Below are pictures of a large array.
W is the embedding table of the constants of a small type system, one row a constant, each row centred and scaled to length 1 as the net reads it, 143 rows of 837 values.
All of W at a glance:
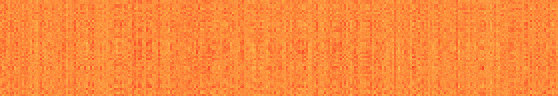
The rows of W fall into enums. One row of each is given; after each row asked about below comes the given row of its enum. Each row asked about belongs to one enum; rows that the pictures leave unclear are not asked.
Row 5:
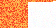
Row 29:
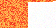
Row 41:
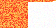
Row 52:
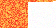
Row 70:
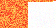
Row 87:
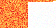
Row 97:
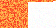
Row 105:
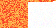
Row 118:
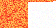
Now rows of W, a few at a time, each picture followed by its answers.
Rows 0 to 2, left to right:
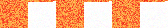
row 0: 105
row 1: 5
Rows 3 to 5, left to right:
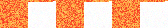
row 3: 105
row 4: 52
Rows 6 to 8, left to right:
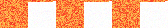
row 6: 29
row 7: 70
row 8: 97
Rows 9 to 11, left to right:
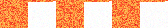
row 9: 29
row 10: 97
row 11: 70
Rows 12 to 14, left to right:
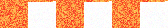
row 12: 70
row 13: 52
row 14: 52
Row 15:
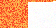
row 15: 5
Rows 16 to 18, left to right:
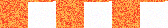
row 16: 105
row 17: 29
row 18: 5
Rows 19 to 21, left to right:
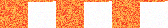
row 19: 70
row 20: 70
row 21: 29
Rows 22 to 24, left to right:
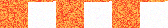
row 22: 97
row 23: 118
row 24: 52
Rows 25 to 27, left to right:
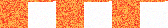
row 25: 105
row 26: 5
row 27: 70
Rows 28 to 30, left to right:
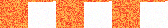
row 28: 5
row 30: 97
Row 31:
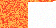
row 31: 105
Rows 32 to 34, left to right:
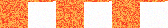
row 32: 105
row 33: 97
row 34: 29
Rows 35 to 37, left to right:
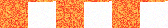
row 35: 52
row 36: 97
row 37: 52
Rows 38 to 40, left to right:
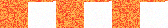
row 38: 97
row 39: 105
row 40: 97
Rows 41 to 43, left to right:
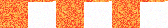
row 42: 52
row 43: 52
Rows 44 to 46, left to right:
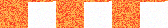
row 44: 29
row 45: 105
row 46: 41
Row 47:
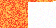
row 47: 52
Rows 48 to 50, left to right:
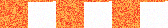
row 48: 70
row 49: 29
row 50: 5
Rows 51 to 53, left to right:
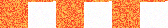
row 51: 5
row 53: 97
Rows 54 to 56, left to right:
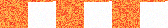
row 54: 29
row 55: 70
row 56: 97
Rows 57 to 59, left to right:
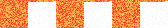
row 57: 52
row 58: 105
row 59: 5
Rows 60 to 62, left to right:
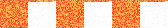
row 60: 52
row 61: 5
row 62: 5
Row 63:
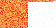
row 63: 87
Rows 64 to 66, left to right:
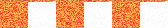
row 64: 41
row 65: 29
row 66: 41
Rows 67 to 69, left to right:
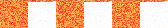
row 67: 29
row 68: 105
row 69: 41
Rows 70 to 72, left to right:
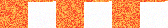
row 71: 52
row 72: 41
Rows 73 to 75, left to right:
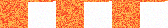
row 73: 105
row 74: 70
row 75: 41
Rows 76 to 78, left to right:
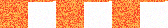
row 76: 41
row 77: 5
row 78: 5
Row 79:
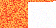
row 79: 118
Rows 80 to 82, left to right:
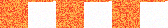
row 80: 5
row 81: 41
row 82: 97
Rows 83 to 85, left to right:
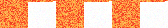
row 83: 29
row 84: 5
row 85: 105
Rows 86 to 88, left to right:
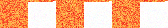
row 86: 105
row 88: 29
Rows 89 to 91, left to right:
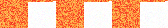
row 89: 29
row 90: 5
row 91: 97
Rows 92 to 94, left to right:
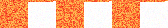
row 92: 118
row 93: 97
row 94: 41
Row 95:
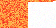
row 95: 105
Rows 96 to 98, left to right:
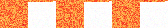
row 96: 70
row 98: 29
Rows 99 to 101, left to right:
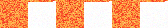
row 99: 105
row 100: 118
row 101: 105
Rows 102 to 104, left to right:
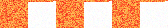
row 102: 118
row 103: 105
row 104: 70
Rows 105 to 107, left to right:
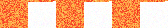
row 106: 52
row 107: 5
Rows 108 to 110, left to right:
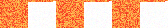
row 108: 5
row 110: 97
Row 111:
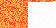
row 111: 29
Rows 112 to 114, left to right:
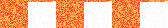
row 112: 70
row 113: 41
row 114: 52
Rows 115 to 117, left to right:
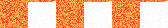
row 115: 105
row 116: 5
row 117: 41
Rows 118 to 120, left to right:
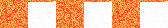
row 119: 97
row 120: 118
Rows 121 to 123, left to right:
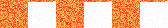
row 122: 29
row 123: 97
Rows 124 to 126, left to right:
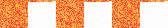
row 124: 52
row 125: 29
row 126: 52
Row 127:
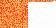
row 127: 5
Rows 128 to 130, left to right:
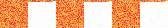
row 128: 29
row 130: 87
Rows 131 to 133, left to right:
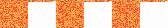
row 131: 41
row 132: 105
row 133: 97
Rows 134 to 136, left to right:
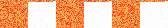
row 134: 97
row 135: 29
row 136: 70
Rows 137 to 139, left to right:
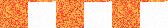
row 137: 52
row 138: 118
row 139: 52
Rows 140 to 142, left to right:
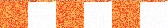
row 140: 52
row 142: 97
